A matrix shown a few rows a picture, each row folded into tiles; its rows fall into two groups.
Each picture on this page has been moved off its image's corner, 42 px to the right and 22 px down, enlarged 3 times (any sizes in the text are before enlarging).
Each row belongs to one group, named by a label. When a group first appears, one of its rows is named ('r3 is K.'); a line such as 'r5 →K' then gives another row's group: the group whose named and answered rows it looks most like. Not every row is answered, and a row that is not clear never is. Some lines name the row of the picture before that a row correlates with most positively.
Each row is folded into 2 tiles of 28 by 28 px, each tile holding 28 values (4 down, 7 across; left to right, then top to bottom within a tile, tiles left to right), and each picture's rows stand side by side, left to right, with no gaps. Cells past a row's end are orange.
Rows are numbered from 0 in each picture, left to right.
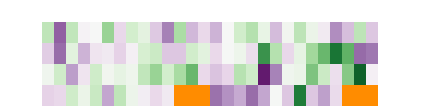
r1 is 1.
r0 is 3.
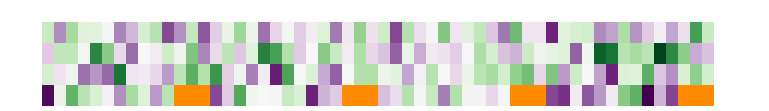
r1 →1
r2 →3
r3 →1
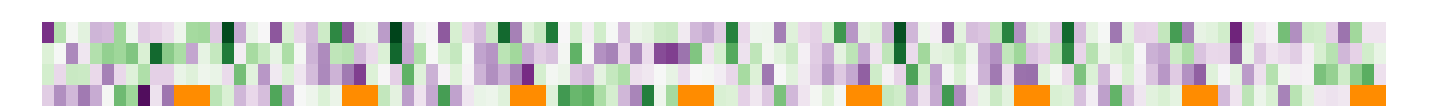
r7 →3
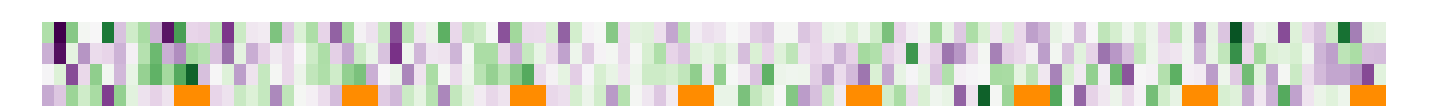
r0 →3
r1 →3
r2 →3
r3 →3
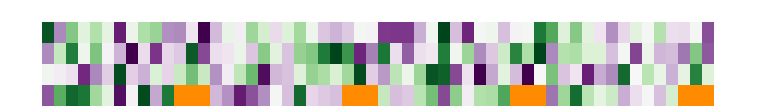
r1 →1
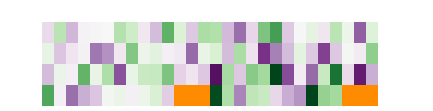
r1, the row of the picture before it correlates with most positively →2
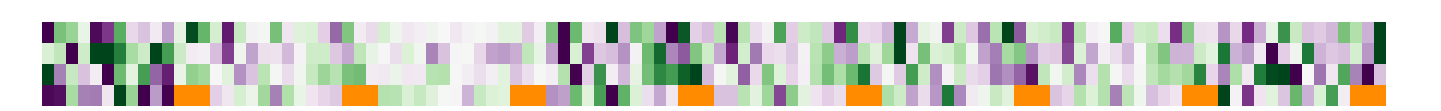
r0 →1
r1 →3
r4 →3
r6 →3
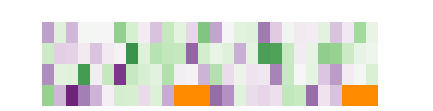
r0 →1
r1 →1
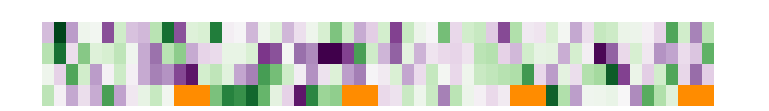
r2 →3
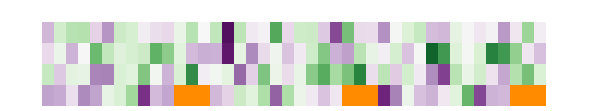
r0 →1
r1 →3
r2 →1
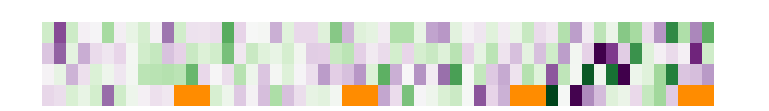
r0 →3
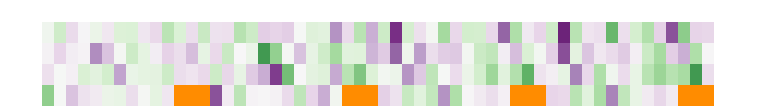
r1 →1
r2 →3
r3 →3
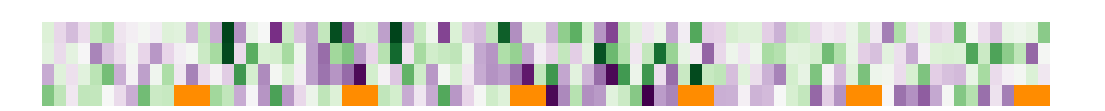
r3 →1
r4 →1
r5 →1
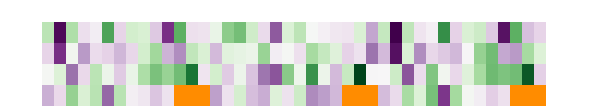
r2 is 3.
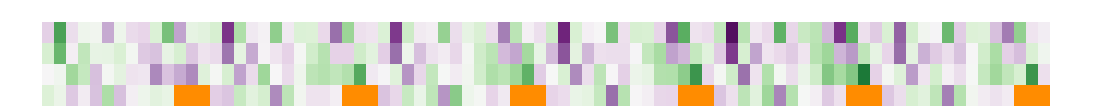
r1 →3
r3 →3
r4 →3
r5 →3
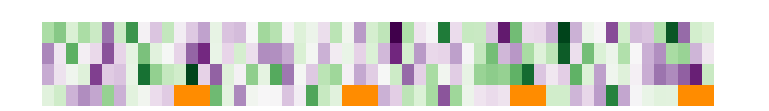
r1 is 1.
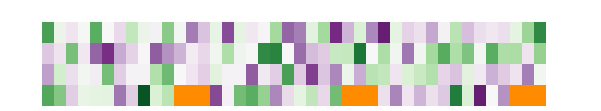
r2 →1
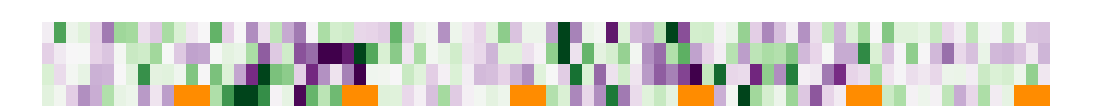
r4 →1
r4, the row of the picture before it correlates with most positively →1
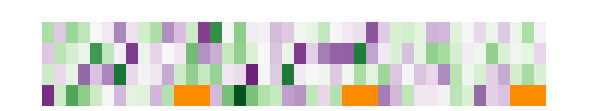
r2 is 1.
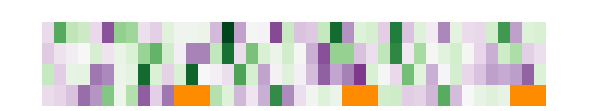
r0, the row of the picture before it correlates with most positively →2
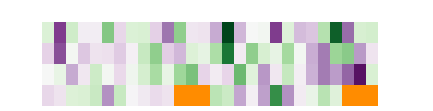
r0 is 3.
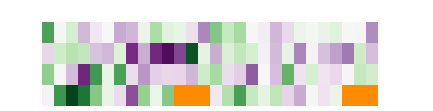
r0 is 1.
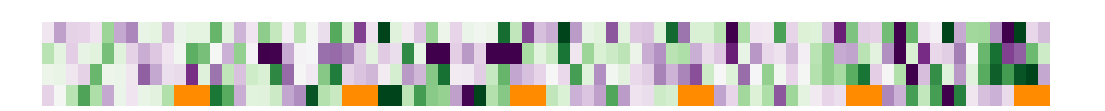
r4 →3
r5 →3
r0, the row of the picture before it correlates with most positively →0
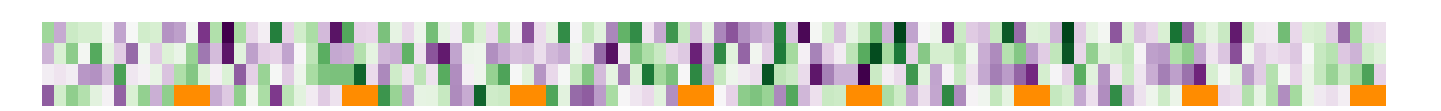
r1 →3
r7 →3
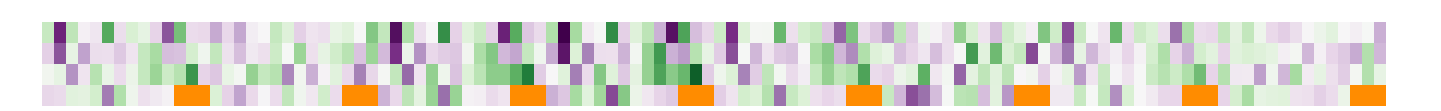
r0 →3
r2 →3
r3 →3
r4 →3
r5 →1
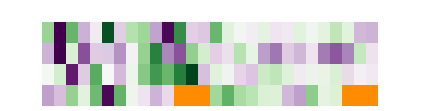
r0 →3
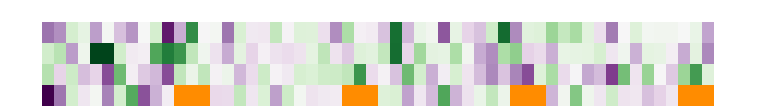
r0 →1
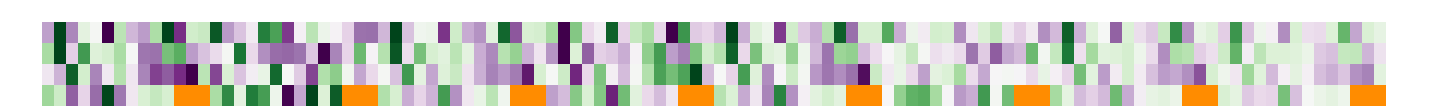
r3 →3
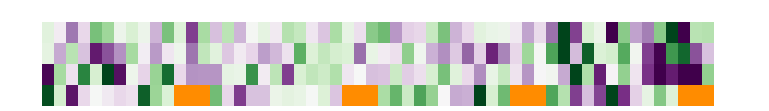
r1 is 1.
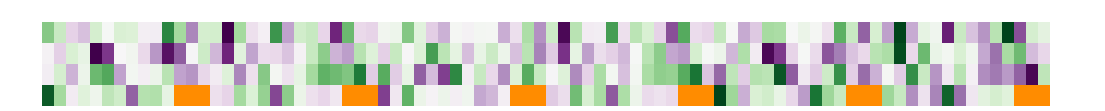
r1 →3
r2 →1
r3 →3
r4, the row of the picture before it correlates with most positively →0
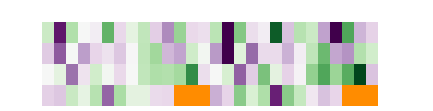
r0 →3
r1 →3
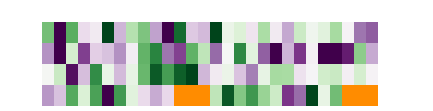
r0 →3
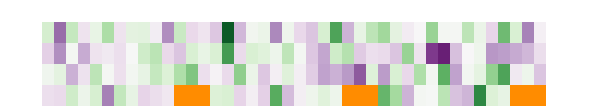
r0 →3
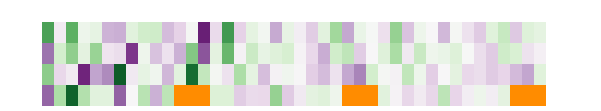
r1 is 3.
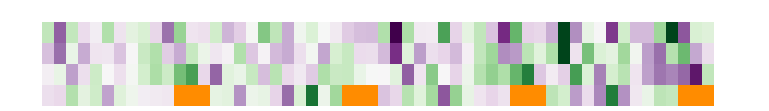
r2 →3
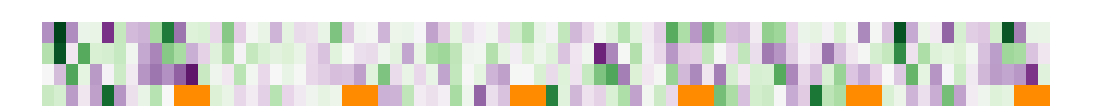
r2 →1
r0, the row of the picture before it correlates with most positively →3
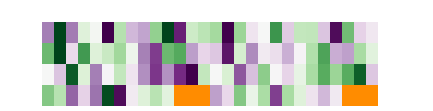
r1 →3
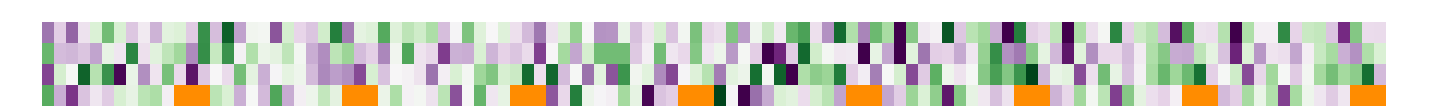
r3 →1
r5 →3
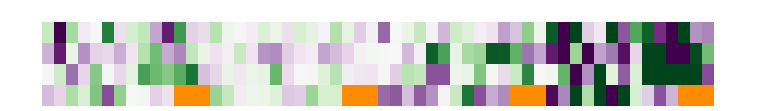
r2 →1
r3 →3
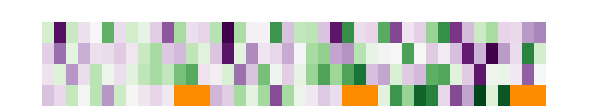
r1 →3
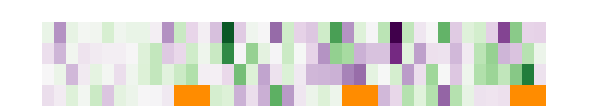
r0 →3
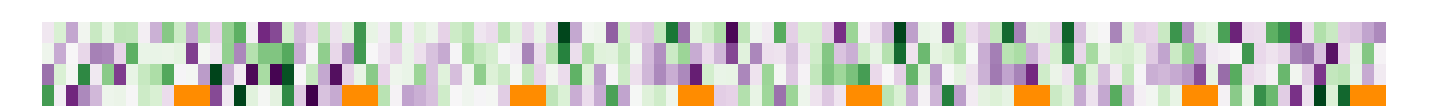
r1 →1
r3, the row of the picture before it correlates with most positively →1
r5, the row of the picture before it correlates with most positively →1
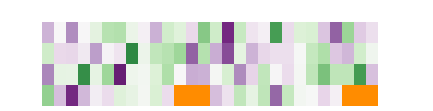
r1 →3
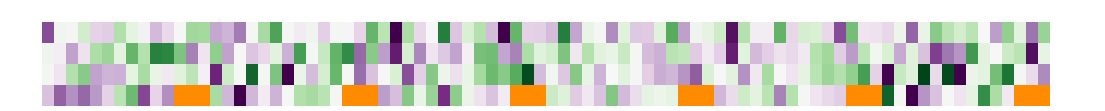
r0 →1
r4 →3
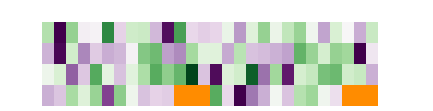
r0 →3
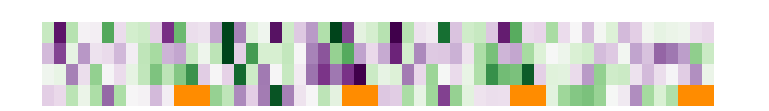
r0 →3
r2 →3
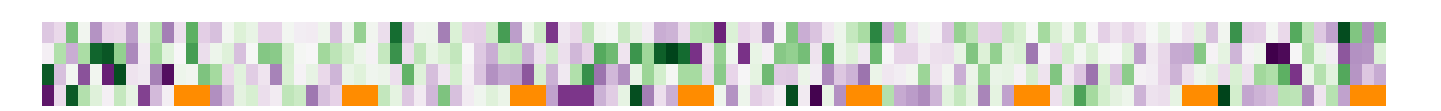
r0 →1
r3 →1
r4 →1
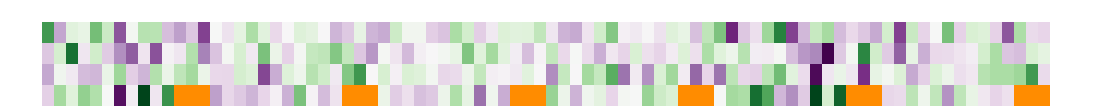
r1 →1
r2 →1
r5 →3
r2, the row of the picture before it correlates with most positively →5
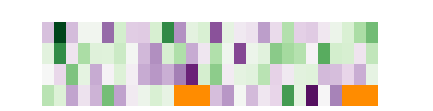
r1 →1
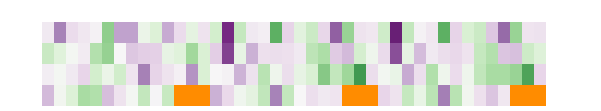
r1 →3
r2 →3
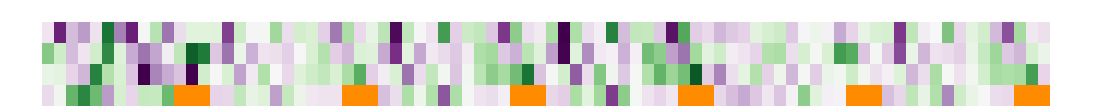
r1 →3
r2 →3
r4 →1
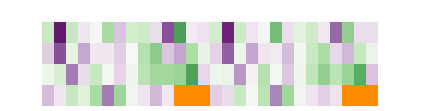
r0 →3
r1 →3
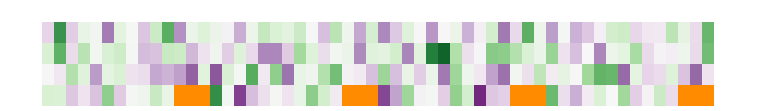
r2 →1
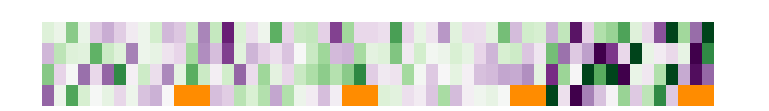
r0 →1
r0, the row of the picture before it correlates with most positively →2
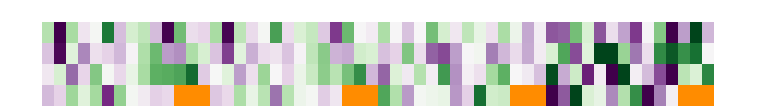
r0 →3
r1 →3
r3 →1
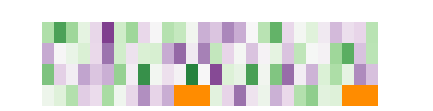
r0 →1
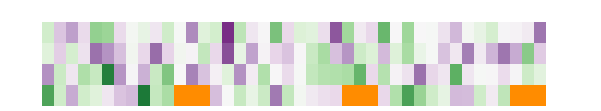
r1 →3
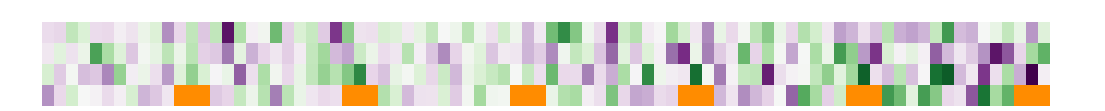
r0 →1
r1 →3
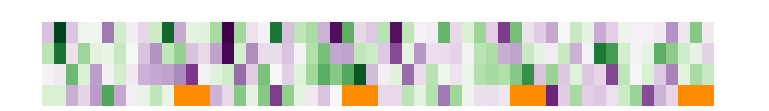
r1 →3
